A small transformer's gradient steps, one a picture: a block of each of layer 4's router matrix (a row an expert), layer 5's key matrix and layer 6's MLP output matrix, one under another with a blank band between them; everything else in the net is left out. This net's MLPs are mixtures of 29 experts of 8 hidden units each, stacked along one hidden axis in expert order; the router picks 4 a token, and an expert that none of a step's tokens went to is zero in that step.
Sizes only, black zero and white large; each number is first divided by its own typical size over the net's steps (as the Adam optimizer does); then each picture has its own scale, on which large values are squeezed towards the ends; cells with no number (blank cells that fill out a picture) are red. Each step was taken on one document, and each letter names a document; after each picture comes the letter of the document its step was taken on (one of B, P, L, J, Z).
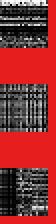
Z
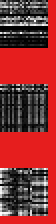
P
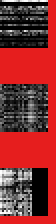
P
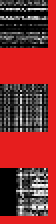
Z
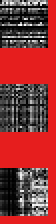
Z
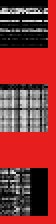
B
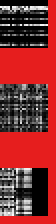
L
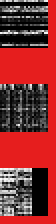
L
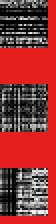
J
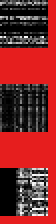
Z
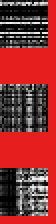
J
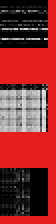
B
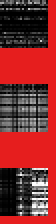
Z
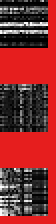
P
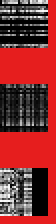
L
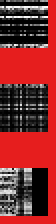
L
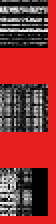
B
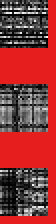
P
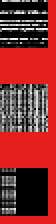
B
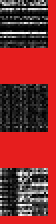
P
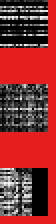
L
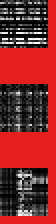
Z
